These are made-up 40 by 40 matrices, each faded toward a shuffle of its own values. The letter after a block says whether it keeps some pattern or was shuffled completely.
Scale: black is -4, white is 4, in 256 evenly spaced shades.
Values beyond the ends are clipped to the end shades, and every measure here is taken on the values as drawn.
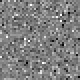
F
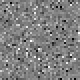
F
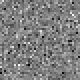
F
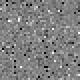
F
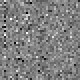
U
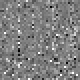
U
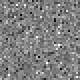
F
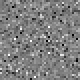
F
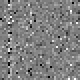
U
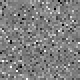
F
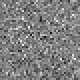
F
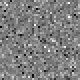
F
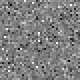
F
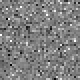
F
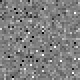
F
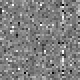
U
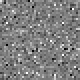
F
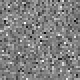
F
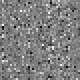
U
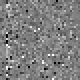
U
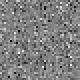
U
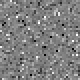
F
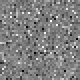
F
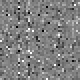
U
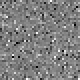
F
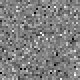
F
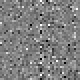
U
